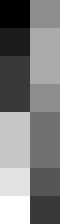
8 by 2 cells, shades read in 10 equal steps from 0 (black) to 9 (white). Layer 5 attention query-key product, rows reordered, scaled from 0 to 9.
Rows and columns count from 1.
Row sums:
5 7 8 7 11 11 11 11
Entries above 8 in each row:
0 0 0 0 0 0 0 1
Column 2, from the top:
5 6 6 5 4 4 3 2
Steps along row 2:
up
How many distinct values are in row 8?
2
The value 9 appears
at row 8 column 1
